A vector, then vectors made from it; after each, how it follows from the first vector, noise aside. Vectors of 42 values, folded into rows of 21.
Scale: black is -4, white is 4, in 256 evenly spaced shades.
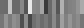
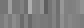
shrunk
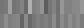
shrunk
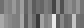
reversed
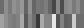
reversed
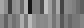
negated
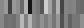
negated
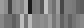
negated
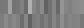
shrunk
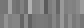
shrunk
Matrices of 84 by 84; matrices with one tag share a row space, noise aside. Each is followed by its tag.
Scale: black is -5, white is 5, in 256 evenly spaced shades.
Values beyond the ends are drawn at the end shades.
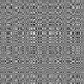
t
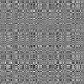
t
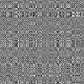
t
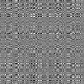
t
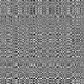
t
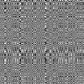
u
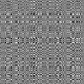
t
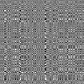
u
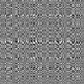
t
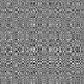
t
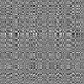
t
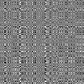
u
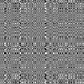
u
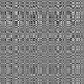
t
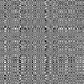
u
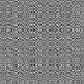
t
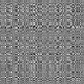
t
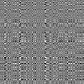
u
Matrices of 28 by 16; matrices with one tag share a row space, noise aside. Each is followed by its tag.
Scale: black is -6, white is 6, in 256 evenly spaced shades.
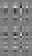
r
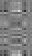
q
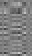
q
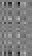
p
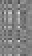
p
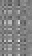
p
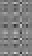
r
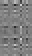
r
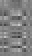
q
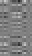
q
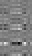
q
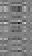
q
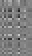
p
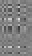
p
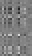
p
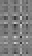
r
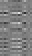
q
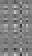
r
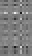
r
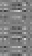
q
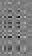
p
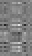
q
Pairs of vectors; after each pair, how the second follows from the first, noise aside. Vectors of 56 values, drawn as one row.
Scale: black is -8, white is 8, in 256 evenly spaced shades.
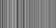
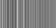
negated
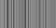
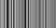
scaled up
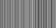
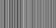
reversed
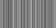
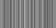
reversed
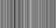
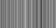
reversed
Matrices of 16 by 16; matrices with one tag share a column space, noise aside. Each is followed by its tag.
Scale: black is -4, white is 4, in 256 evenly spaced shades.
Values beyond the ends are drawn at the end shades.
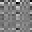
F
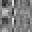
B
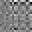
F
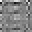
F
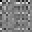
F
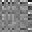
F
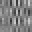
B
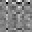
F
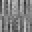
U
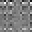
F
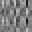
B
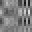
B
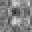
B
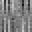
U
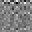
F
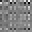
F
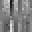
U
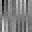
U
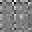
F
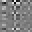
F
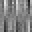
U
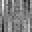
U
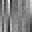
U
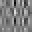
B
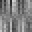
U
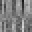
U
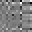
F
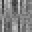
U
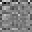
F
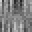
U
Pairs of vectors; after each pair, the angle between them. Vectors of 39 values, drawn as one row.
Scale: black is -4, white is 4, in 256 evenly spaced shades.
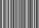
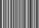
nearly parallel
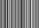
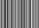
nearly parallel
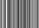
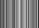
partly opposed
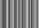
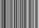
partly aligned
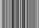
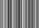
partly opposed
